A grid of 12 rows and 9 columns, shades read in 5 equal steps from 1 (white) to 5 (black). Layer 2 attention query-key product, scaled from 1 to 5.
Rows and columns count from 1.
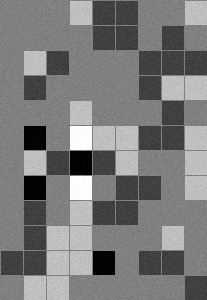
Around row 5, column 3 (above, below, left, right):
3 3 3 2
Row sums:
27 30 30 27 27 26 28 28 29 25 31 26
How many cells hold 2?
21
